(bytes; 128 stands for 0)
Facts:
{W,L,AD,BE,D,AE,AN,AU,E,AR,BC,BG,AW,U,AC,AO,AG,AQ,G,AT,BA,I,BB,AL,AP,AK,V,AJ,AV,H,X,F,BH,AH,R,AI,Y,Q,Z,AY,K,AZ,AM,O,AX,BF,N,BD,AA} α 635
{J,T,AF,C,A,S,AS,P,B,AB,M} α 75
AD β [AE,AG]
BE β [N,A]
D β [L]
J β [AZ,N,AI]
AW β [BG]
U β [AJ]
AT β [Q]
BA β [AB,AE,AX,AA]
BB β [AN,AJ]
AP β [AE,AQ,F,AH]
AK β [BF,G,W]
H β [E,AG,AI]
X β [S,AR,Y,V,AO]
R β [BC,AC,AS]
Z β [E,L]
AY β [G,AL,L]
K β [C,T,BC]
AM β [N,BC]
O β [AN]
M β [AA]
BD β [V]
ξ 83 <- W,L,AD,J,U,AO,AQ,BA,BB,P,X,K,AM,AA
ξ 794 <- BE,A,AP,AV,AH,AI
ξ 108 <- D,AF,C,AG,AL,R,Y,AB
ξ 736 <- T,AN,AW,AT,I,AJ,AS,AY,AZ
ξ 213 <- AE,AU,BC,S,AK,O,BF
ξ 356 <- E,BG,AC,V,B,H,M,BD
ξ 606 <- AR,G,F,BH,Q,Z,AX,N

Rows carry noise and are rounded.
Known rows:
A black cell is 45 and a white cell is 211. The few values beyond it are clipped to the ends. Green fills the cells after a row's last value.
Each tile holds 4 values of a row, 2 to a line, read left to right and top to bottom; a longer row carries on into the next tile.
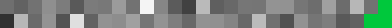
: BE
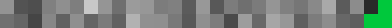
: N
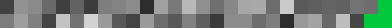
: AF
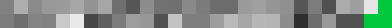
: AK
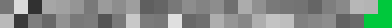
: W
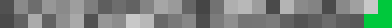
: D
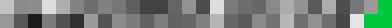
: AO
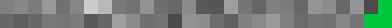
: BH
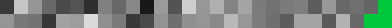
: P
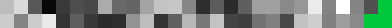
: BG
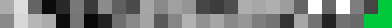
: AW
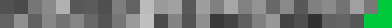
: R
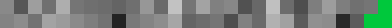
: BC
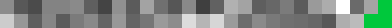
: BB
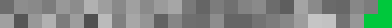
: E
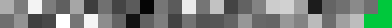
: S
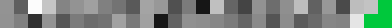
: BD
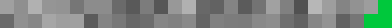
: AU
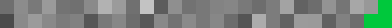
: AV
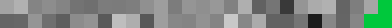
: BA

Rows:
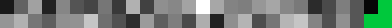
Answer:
AS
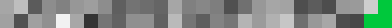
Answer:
BF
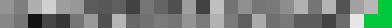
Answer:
X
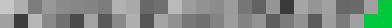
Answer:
AA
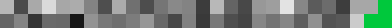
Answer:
Y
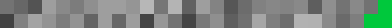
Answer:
AI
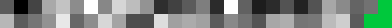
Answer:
Q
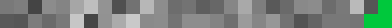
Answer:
Z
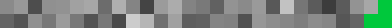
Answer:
AL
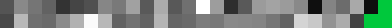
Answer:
A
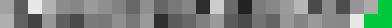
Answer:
V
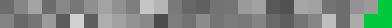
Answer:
H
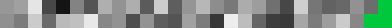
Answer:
M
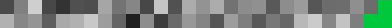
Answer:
B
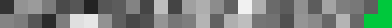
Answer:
J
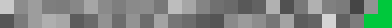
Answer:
AE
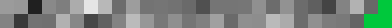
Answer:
G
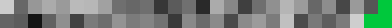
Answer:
AR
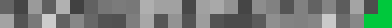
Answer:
AC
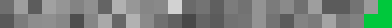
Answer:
AG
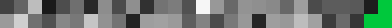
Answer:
T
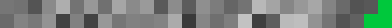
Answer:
AZ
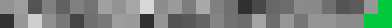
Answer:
AH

